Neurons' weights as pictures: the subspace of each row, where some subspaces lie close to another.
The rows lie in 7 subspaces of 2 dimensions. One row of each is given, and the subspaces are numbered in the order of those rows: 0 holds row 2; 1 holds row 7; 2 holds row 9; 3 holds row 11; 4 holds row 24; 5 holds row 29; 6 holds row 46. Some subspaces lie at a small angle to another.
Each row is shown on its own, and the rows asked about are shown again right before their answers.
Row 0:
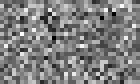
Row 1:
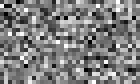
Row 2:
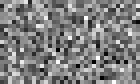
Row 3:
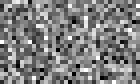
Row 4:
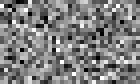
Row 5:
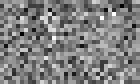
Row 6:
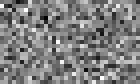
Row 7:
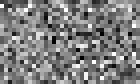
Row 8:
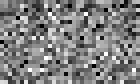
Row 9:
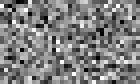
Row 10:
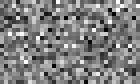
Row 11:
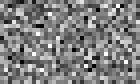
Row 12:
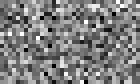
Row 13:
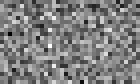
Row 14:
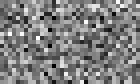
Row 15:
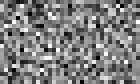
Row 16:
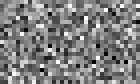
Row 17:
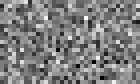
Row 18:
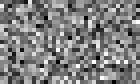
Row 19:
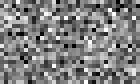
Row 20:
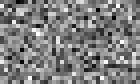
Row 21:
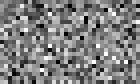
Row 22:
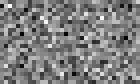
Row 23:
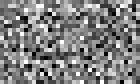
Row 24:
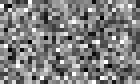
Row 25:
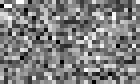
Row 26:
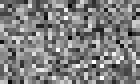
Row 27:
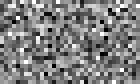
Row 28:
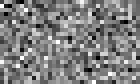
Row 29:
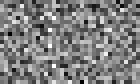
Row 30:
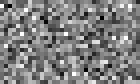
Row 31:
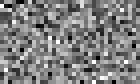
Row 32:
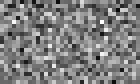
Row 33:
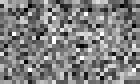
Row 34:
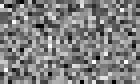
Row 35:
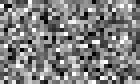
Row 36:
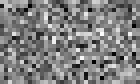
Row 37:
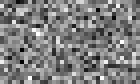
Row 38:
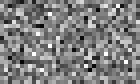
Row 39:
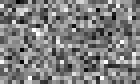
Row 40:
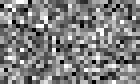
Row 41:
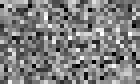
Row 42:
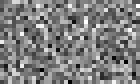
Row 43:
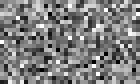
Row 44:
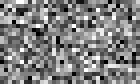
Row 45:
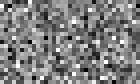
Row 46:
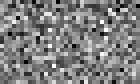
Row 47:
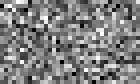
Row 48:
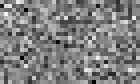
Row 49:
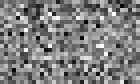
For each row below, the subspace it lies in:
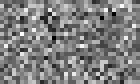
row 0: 0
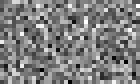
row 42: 4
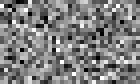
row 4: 2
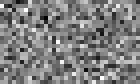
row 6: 2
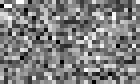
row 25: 5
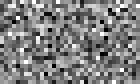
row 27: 6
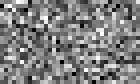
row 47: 2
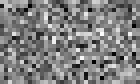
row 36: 1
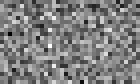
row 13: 5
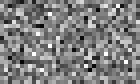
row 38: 3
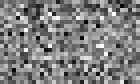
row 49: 2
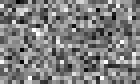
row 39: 3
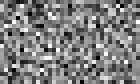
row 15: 2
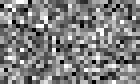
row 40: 2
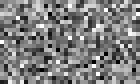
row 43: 1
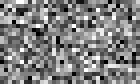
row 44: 3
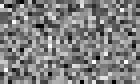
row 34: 5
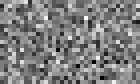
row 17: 0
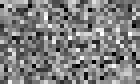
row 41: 1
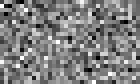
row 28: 6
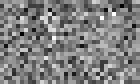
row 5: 0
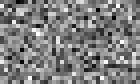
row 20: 3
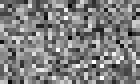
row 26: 1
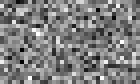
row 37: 3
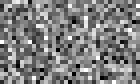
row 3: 4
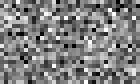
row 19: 6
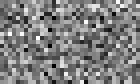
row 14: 5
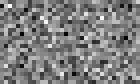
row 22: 4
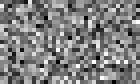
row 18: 0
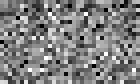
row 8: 1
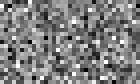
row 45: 4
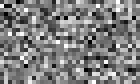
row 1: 6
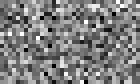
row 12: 5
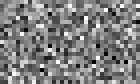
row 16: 0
